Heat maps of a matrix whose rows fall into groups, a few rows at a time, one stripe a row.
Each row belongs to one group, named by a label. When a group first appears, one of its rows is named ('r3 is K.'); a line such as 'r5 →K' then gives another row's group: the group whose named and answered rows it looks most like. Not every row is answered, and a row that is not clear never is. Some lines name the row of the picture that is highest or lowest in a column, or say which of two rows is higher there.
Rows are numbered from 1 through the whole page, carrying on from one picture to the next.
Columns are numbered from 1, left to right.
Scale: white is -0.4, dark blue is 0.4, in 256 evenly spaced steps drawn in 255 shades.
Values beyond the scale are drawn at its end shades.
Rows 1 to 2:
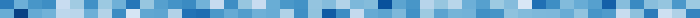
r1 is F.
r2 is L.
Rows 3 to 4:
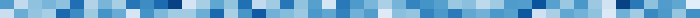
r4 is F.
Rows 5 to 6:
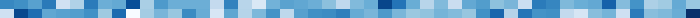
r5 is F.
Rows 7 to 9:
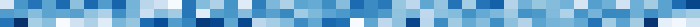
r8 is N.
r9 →L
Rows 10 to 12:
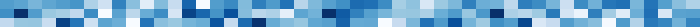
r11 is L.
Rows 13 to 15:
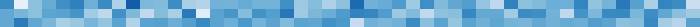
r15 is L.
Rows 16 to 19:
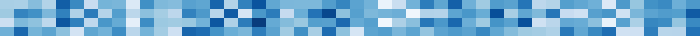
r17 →L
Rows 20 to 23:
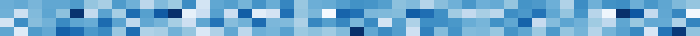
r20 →N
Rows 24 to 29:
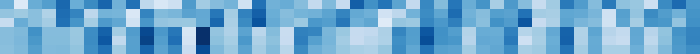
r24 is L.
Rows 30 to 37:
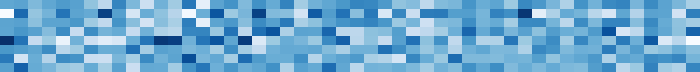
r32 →N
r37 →L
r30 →N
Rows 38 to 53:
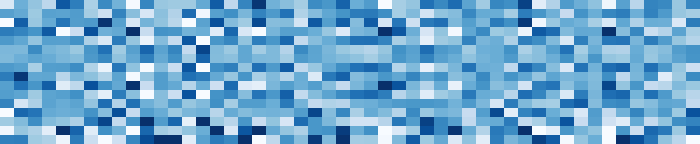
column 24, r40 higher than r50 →Yes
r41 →F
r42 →N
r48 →N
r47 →F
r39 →N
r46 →L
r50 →L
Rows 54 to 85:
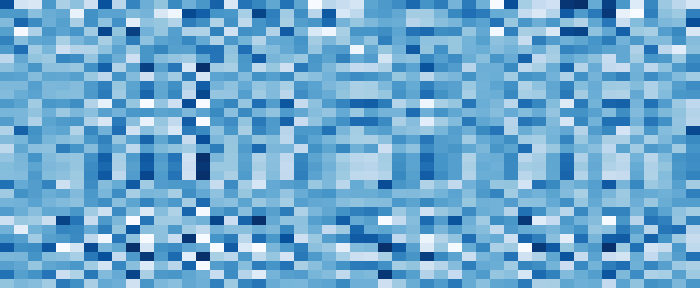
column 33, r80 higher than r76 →No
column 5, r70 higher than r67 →Yes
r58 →F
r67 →N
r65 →N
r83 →N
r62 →N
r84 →F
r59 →L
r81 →F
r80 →N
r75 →L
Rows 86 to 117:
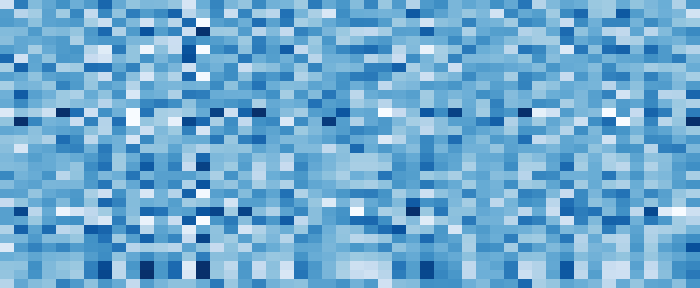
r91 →N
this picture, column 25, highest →98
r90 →L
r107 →N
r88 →N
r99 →L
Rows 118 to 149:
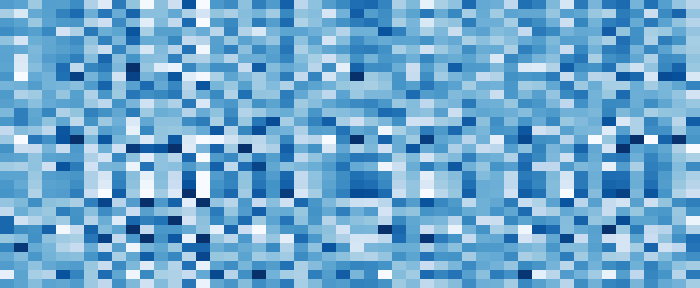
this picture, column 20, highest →131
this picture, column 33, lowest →143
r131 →L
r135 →N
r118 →N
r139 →N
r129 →N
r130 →F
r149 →N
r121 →F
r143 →F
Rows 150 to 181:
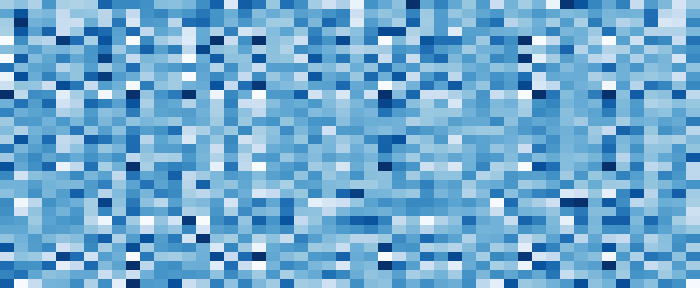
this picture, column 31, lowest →174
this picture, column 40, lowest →150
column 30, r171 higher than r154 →Yes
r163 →L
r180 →L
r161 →F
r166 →F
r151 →L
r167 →L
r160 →F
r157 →F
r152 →L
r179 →F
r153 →F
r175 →N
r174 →N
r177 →F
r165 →F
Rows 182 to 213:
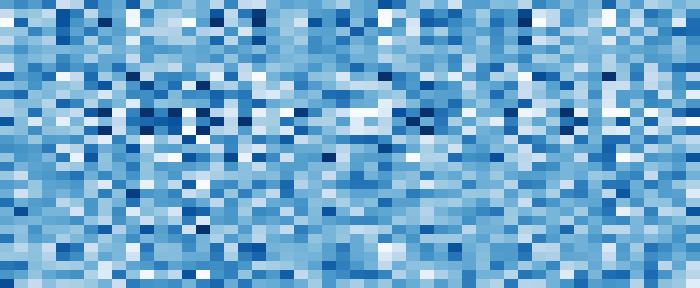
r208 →F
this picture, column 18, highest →195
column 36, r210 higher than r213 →Yes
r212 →N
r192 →L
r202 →N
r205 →L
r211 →L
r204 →F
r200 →F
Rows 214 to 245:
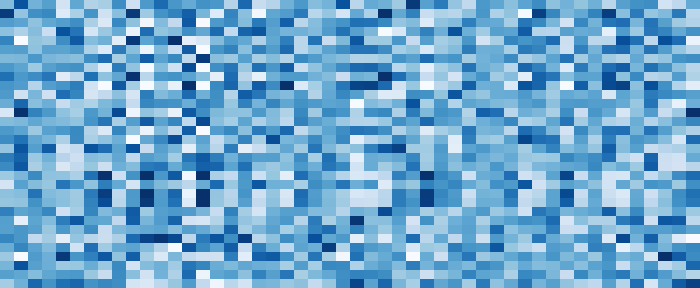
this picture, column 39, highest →215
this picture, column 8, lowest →223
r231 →L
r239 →L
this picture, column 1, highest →215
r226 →L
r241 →L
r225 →L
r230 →F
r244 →N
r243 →L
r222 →F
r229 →L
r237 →F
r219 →N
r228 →N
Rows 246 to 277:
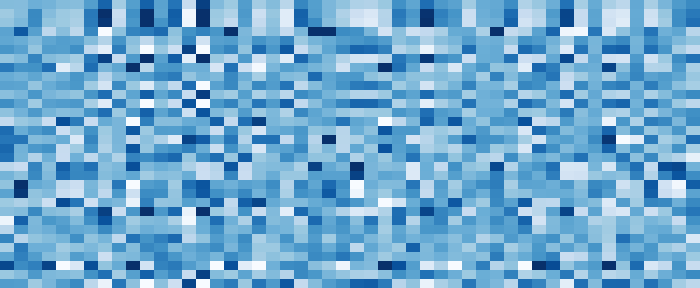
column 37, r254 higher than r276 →No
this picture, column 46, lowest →261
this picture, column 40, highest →275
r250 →N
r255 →N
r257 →N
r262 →F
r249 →L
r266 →L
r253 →F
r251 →N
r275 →F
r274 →L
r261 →L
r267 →L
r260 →F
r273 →L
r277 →N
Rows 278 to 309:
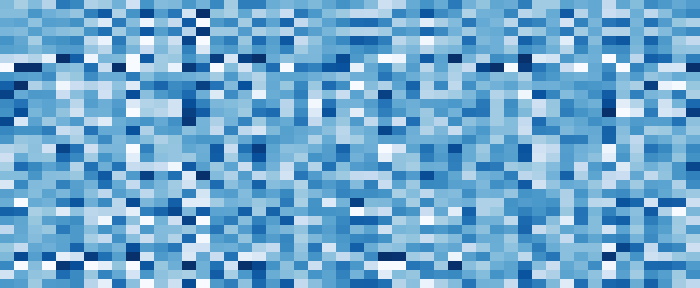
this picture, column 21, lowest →285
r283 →N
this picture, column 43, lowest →300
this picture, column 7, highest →306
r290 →L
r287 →L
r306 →F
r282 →N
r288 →F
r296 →L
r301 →L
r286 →F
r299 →N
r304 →N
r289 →L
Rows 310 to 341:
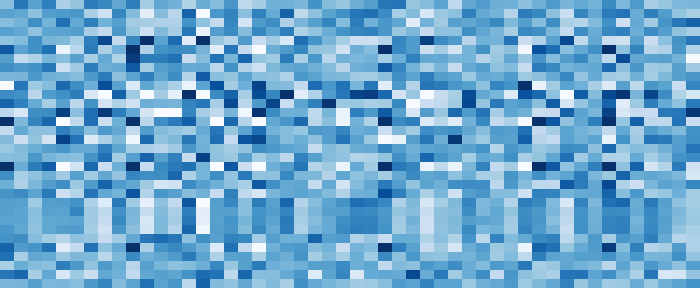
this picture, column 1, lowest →319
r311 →N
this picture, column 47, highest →320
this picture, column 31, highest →314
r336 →L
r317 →F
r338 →F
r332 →N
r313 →N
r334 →N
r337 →F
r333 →N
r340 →L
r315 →F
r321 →L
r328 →F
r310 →F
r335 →N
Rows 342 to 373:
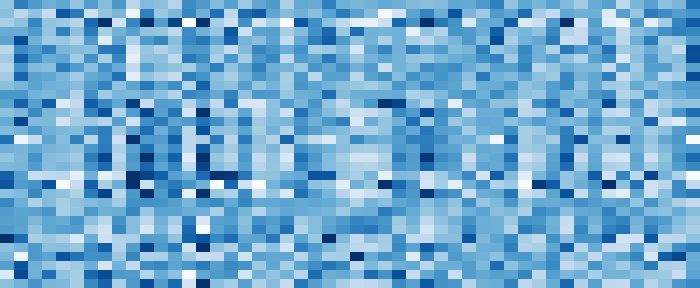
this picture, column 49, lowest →355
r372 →F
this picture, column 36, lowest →357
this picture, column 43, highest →361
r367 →N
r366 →N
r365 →F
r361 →L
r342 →L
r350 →L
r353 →F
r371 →L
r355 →L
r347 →L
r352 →L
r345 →L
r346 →L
